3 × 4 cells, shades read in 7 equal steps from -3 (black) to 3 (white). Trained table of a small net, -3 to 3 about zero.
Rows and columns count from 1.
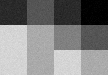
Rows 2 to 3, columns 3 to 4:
0 -1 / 2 1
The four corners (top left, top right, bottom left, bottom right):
-2 -3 2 1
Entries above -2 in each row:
1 4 4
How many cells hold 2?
3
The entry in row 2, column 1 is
2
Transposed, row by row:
-2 2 2 / -1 1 1 / -2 0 2 / -3 -1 1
